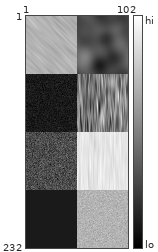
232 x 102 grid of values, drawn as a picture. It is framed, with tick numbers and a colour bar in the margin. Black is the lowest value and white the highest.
The table splits into 4 rows of 2 panels. Panel 1,1: high, slanting down to the right, faint in contrast. Panel 1,2: low, smooth. Panel 2,1: very low, fine-grained, faint in contrast. Panel 2,2: middling, streaked downward, strong in contrast. Panel 3,1: low, fine-grained. Panel 3,2: very high, streaked downward, faint in contrast. Panel 4,1: very low, flat. Panel 4,2: high, fine-grained, faint in contrast.
